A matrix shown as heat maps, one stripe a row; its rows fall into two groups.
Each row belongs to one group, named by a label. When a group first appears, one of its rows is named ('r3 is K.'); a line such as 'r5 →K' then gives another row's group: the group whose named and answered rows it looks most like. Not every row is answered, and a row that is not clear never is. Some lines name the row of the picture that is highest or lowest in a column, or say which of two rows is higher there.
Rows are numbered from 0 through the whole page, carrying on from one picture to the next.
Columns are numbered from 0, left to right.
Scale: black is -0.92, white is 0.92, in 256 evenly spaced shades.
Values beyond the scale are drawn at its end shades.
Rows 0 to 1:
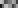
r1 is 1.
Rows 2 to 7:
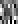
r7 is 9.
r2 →1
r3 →9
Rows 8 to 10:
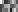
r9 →1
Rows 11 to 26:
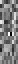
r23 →1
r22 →1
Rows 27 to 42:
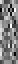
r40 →9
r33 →9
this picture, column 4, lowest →29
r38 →9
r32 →9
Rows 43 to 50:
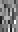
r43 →9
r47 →1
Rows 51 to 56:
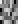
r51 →9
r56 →1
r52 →9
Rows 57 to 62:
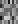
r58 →1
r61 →1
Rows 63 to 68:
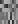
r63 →1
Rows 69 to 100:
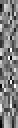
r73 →9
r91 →1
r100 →1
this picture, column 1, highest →90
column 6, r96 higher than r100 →Yes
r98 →1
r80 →1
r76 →9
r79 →1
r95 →9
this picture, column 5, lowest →83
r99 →1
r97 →9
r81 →9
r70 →1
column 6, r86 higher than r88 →No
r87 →1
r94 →9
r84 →9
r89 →9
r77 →1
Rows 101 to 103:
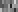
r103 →9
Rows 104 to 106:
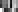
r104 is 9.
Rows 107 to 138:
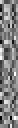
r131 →9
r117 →1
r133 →9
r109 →1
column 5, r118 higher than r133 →Yes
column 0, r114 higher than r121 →No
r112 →9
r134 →1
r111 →1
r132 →1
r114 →1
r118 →9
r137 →1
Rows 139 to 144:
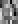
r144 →9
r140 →1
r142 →9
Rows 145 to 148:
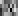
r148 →1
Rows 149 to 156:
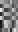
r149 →9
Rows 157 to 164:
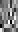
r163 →1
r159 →9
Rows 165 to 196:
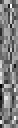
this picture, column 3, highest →189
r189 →1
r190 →1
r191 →1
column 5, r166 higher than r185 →Yes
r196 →1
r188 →1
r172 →1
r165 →1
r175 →1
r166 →9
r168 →9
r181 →9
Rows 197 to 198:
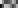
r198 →1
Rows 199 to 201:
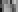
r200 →1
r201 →1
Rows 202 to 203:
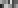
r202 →9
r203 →1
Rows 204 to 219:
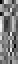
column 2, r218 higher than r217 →No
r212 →9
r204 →1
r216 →9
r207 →1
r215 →9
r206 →9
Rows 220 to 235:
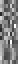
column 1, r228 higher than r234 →No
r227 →1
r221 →9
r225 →9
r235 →9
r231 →9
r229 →1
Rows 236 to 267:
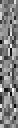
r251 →1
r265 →9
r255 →1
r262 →9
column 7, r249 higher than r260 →Yes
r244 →9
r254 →9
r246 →1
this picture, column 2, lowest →258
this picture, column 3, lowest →258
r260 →1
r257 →9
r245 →9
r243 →9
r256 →1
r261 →1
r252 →9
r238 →9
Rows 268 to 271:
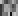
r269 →1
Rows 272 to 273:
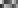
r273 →1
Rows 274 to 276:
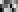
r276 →1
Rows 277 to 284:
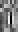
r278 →1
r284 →1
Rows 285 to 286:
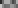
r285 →1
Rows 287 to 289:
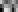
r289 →1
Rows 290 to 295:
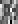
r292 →9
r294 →9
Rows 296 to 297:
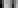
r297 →1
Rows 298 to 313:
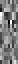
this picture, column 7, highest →313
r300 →1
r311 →9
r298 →9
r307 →1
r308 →1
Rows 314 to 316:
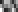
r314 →1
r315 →9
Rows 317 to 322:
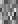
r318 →9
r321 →9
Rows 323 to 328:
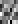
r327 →9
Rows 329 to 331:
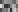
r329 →1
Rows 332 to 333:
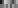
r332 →1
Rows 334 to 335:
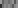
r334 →9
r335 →1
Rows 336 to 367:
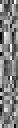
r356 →9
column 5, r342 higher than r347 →No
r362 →1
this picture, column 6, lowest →344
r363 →1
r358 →1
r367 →9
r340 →9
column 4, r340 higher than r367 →No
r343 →9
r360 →1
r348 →9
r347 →9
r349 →1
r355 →9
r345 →1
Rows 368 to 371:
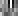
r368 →9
